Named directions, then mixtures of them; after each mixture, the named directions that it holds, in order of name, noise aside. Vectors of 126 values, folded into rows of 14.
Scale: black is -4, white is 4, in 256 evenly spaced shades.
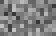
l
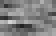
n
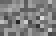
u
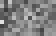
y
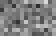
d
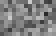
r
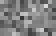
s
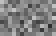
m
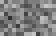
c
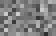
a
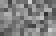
r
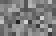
u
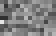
n, y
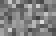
d, m, r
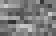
n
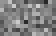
d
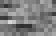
n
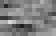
n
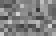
a, n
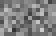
l, m, y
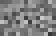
u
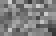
d, r
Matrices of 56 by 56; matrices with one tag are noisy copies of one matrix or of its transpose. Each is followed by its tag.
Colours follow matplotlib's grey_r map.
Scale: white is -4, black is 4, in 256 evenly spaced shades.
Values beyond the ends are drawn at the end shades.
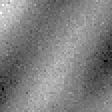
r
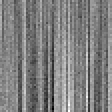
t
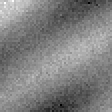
r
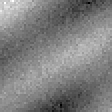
r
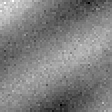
r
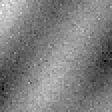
r
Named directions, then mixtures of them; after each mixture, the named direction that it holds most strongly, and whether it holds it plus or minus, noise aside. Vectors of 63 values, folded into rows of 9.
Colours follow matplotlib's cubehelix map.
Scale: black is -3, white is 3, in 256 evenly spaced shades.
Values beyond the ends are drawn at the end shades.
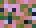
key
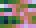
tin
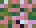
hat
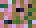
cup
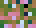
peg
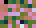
hat, minus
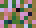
cup, plus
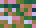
key, minus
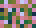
key, plus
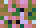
hat, plus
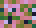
key, plus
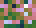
peg, minus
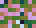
hat, minus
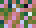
peg, plus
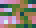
tin, minus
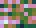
tin, minus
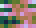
tin, plus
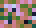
key, plus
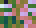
tin, plus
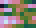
tin, minus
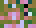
peg, plus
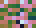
hat, plus
